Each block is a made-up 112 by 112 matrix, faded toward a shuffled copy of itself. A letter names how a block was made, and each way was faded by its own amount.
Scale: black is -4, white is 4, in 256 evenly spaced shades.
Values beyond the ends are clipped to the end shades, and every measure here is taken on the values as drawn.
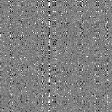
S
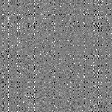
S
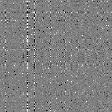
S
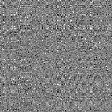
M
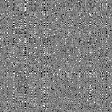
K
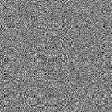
M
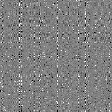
S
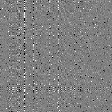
S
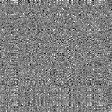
M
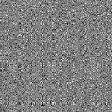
M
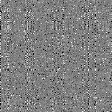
K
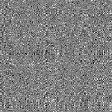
M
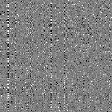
K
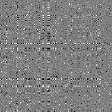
S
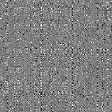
K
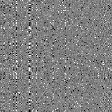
K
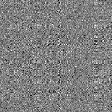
M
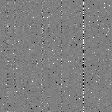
S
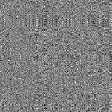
M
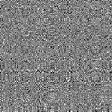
M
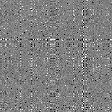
S
